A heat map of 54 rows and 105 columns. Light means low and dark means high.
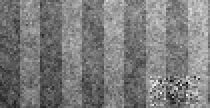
Values change most from cell to cell in the bottom right. An odd patch, rougher than its surroundings, sits in the bottom right. The field climbs toward the bottom left. The ninth with the highest average is the bottom left. The values follow a bell shape. Stripes running up and down repeat 5 times from left to right. The ninth with the lowest average is the top right.
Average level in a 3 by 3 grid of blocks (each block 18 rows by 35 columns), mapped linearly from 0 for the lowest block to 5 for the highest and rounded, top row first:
3 1 0 | 4 2 1 | 5 4 2
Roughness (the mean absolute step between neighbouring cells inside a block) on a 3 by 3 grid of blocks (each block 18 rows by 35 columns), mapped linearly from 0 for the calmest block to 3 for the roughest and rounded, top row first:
000
000
003
